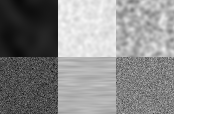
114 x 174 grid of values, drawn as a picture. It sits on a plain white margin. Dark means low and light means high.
It is made of 2 by 3 panels. Panel 1,1: very low, smooth, faint in contrast. Panel 1,2: very high, blotchy, faint in contrast. Panel 1,3: high, blotchy. Panel 2,1: low, fine-grained. Panel 2,2: high, streaked across, faint in contrast. Panel 2,3: middling, fine-grained.
